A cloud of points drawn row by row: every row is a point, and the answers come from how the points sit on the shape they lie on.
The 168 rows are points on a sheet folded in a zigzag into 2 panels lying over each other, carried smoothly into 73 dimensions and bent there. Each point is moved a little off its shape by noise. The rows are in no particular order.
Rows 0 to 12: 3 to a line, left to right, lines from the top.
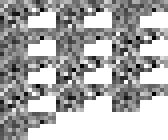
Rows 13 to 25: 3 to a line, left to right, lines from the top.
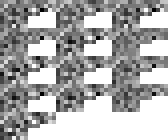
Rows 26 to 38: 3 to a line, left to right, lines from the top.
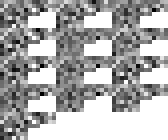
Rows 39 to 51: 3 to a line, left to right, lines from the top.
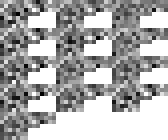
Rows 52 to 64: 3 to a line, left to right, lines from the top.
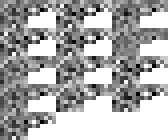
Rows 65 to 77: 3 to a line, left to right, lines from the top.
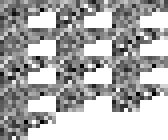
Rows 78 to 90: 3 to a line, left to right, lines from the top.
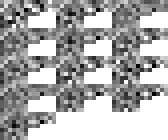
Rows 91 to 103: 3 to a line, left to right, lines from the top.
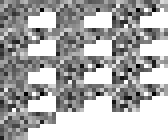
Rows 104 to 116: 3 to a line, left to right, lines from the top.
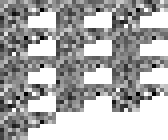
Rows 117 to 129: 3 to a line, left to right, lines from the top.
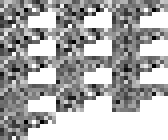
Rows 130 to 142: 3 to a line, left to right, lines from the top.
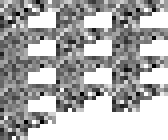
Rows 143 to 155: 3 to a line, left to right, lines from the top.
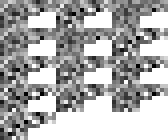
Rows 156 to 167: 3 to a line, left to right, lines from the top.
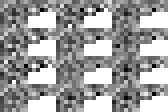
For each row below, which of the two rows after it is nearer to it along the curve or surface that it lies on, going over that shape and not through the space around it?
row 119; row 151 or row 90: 151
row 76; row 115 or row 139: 115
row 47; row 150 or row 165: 165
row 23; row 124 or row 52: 124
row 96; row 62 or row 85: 85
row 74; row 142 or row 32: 142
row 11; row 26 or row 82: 82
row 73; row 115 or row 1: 115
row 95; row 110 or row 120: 110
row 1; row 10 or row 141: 141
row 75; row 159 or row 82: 82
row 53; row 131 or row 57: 131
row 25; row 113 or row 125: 113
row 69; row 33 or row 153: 153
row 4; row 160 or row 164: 160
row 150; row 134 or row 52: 52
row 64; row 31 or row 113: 113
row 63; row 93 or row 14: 93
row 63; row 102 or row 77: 102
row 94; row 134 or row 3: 134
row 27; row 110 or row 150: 110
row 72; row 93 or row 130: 93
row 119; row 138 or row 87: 87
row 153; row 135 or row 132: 132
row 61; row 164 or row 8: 8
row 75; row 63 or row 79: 79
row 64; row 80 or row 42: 80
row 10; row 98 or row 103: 103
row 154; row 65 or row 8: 8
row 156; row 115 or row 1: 1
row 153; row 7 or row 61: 7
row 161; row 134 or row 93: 134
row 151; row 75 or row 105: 105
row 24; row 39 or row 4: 4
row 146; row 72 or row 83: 72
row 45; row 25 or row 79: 25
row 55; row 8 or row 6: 8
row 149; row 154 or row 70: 70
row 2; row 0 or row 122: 122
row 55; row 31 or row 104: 104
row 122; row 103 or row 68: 68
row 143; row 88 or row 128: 128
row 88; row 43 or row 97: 97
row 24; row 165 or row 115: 165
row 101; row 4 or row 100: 4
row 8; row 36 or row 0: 0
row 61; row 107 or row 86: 107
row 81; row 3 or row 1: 1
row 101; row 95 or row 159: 159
